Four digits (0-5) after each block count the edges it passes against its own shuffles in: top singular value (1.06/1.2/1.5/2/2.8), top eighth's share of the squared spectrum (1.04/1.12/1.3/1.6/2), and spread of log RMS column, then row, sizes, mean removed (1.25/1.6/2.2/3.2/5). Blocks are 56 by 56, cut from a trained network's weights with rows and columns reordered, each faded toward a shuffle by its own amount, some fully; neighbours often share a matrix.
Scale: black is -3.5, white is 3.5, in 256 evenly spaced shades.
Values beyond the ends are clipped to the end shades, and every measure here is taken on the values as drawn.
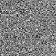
3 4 2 2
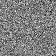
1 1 0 0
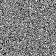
1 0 0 0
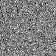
1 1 0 0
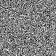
0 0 0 0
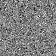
0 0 0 0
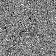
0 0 0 0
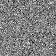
1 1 0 0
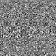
3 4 1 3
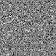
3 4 1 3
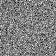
0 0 0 0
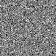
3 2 0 1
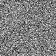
2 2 0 0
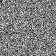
0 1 0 0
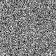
1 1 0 0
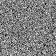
0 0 0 0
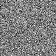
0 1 0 0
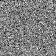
0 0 0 0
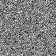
1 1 0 0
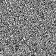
1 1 0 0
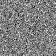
2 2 0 0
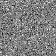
2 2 0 1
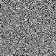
3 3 2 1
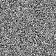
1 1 0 1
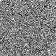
1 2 1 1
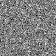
2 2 1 1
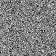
1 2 0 0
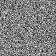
1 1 0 0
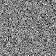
1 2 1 1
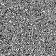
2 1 0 0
